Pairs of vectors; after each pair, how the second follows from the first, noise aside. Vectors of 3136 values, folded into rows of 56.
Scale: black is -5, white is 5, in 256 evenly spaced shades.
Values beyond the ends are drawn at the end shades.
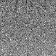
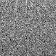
negated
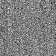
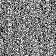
scaled up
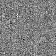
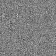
shrunk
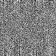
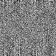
negated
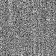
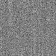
shrunk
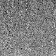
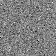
shuffled
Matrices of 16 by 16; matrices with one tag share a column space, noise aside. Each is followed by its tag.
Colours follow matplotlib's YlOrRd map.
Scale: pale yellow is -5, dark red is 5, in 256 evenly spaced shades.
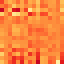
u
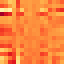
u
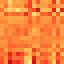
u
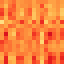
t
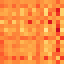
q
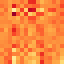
u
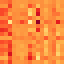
q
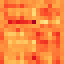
t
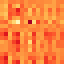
t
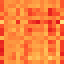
q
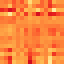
u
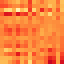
u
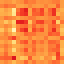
q
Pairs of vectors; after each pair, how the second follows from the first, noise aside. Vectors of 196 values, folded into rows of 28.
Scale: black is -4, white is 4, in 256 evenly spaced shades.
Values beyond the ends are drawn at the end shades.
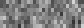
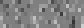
partly zeroed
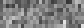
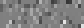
partly zeroed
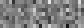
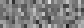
copied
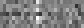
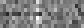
copied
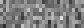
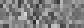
shuffled
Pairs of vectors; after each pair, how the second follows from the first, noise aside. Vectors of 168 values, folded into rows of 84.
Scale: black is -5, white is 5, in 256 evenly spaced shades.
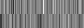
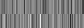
reversed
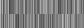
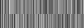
negated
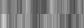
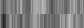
negated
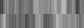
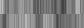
negated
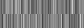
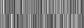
reversed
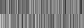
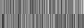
reversed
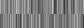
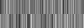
reversed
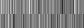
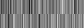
negated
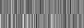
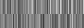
reversed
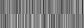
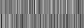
reversed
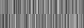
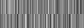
reversed
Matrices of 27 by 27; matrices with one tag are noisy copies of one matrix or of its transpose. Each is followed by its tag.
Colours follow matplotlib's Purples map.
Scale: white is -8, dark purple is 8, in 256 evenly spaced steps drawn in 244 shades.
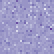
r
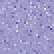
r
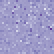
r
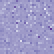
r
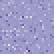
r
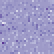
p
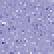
p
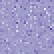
r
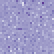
p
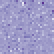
p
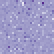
p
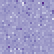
p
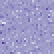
p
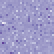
p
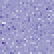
p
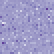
p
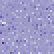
p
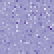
r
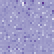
p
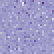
p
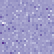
p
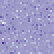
p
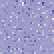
p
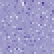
p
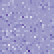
r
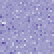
p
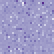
p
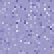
r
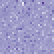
p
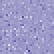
r
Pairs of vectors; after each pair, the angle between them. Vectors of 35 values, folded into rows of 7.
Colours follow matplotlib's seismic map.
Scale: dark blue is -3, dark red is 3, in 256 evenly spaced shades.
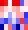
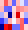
partly aligned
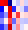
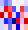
orthogonal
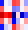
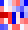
nearly parallel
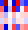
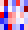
partly aligned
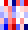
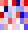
orthogonal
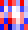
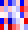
nearly opposite
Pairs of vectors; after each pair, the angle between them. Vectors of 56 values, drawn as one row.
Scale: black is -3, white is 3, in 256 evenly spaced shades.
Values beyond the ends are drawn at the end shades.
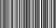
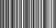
partly aligned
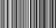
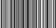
orthogonal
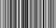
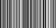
partly aligned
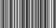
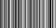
nearly opposite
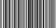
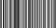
partly aligned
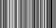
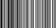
partly opposed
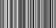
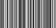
nearly parallel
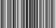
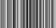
nearly parallel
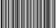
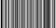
nearly parallel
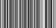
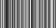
orthogonal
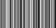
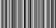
orthogonal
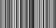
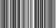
nearly opposite
